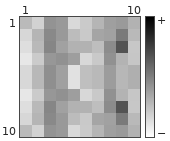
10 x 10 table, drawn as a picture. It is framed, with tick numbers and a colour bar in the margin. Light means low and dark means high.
Stripes: upright, repeating 2 times. Mirror symmetry: top to bottom. Average level on the scale: 30%.
